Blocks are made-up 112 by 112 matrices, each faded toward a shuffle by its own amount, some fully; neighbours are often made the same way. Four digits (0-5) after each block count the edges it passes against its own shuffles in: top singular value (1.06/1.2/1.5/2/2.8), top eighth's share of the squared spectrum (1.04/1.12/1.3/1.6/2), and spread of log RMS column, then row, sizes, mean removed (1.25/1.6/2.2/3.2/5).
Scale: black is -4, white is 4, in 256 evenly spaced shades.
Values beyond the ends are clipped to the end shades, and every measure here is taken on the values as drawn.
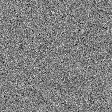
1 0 0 0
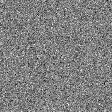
2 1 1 0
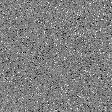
2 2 0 0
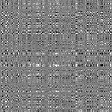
5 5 4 4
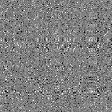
4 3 2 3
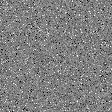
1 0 0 0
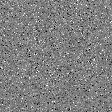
2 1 0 0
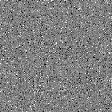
4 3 1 1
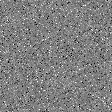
0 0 0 0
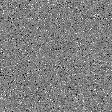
2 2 0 1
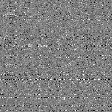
4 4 1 3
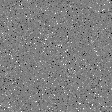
1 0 0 0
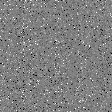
1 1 1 0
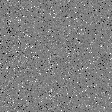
1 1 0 0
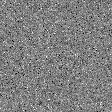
0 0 0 0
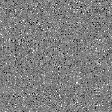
4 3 2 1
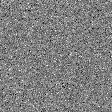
0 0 0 0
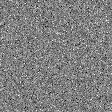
0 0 0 0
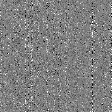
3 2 3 0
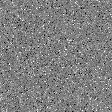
0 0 0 0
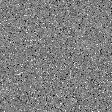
2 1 0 0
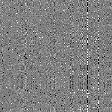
4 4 3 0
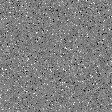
1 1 0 0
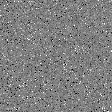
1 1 1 0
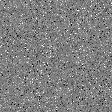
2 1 0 0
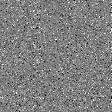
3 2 2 0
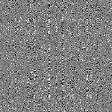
4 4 3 1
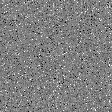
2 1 1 0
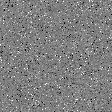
0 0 0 0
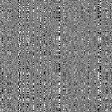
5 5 4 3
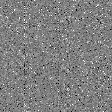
3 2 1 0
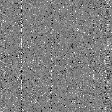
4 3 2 0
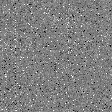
2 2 1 0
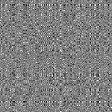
5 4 3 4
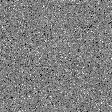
2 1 0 0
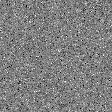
1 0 0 0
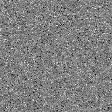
3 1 0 0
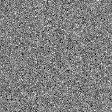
0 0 2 0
